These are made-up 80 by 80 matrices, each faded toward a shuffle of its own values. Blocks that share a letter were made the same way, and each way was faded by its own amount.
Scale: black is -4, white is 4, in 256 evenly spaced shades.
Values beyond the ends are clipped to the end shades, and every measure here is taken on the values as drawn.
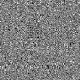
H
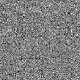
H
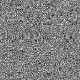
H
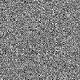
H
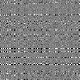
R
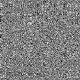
H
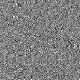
H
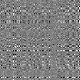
R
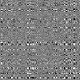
R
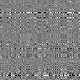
R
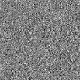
H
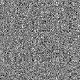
H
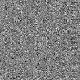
H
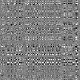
R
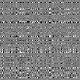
R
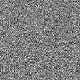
H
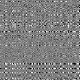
R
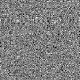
H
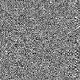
H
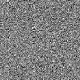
H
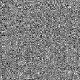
H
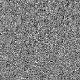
H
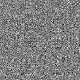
H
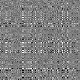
R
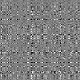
R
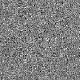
H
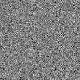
H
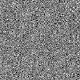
H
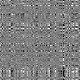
R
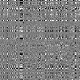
R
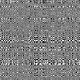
R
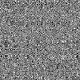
H
